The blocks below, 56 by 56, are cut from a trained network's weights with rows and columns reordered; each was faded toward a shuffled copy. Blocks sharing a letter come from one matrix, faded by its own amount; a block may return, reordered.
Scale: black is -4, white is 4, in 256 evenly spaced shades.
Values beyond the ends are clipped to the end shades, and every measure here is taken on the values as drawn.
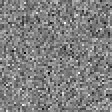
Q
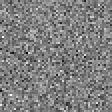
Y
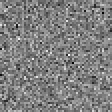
Q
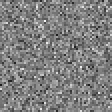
Q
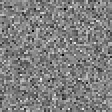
Y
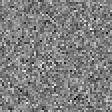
Q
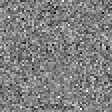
Q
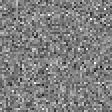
Q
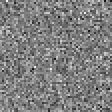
Y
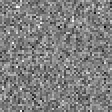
Y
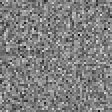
Y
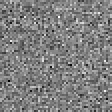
Y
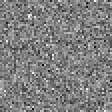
Q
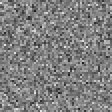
Y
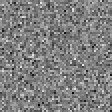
Y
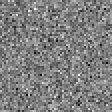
Q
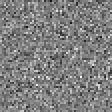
Q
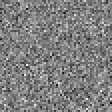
Q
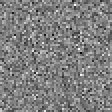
Y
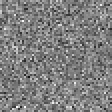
Q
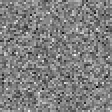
Y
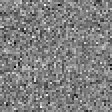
Q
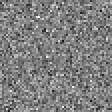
Q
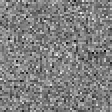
Y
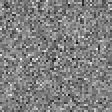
Y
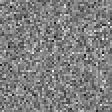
Y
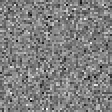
Q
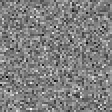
Y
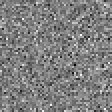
Q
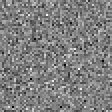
Q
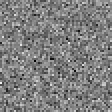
Y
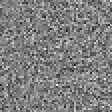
Y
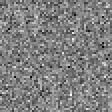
Q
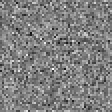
Y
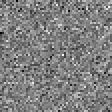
Q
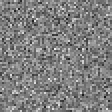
Q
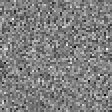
Y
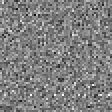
Q
